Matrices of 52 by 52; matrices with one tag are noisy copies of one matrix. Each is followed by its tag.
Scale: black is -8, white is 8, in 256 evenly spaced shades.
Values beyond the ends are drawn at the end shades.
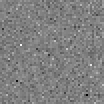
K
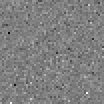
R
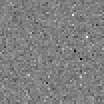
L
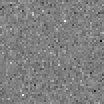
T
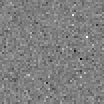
L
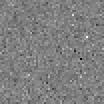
L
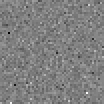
R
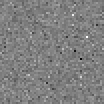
L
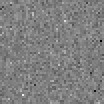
T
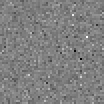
L
